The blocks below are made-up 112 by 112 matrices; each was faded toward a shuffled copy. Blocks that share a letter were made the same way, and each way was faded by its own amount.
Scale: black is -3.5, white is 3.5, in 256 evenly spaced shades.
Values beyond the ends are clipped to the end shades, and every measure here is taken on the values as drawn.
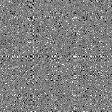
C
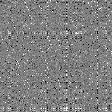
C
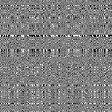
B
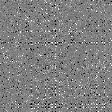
C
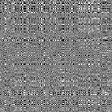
B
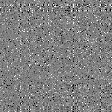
C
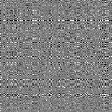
B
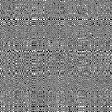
B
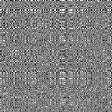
B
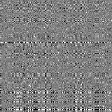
B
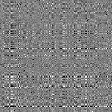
B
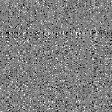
C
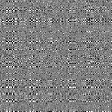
B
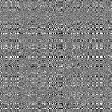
B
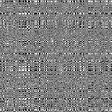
B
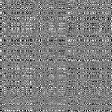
B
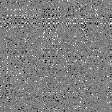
C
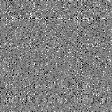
C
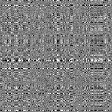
B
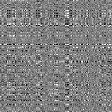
B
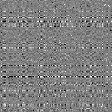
B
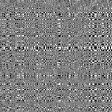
B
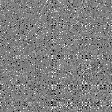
C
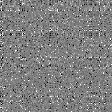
C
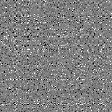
C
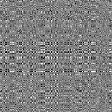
B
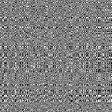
B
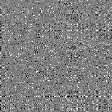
C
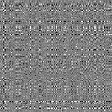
B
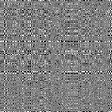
B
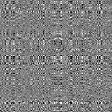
B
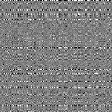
B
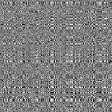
B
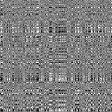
B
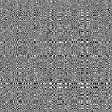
B
